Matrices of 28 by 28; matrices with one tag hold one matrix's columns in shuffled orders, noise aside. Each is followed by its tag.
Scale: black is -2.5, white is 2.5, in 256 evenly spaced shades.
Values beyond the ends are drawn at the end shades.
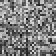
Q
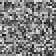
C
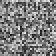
C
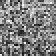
Q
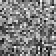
Q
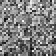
Q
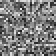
C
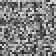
C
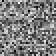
C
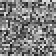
C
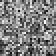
Q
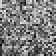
Q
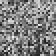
Q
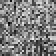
Q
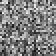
Q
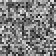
C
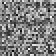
C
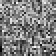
Q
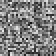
C
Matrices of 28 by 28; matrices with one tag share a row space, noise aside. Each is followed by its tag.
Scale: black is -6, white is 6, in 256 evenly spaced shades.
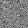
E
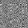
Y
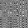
Y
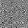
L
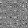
Y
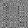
E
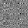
E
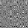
Y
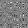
Y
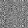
L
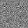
E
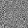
L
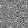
Y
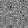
Y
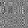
L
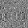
L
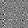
L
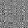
L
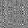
L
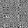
E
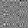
E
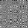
Y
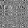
L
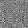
L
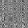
L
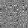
Y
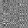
E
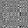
E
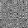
Y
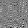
Y
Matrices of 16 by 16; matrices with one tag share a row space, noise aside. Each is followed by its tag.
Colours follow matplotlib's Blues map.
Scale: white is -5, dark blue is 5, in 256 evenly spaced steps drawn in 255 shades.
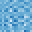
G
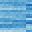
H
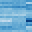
H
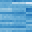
H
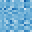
G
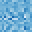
G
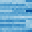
H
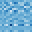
G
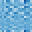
G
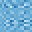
G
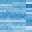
H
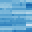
H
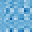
G
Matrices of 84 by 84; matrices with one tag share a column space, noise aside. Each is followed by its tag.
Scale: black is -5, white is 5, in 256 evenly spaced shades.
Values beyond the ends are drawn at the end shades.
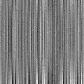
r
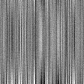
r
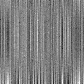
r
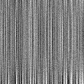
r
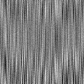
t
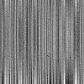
r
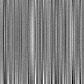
r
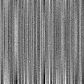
r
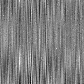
t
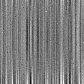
r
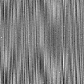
t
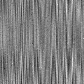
t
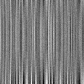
r
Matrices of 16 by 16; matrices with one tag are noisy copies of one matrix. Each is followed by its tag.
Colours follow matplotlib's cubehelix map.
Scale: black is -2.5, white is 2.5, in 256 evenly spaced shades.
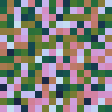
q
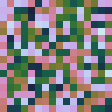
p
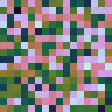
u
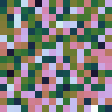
q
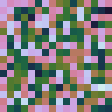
p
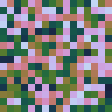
u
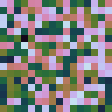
u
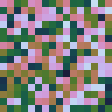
u
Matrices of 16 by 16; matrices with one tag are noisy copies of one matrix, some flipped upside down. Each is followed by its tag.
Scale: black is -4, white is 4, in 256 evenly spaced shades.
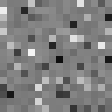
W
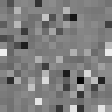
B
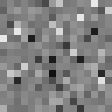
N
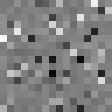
N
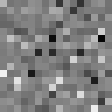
N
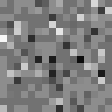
N
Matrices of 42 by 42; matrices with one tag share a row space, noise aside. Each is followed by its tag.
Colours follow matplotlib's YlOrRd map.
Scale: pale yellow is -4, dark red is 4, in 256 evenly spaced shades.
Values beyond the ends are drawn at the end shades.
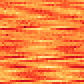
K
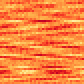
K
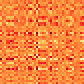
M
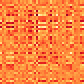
M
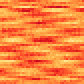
K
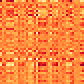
M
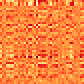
M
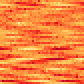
K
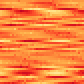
K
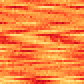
K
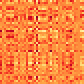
M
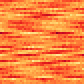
K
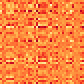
M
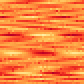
K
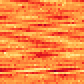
K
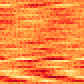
K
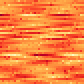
K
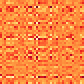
M
